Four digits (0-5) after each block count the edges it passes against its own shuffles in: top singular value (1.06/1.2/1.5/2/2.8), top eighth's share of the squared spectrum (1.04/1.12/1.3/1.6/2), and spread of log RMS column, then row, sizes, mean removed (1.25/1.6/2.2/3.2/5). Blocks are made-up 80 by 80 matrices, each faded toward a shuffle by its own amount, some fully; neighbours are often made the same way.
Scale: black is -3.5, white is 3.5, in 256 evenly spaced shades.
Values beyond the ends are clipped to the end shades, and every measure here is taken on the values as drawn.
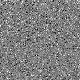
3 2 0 0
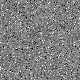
0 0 0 0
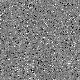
3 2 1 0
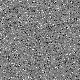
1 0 0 0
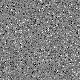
1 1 0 0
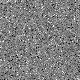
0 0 0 0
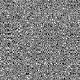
4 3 2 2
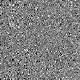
3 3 1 1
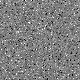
1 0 0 0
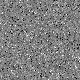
2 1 0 0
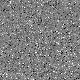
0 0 0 0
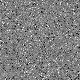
0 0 0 0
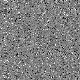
3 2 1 1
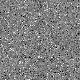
3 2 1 0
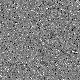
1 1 0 0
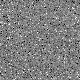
1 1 0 0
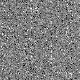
1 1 2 0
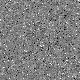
0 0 0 0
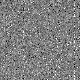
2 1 2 0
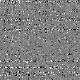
2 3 2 3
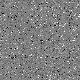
1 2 1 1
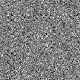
3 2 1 1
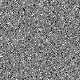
3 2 1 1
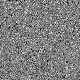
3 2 0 0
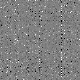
3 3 2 1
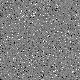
0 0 0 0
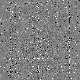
2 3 2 1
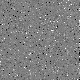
2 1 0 0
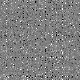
2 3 2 2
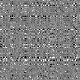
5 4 3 3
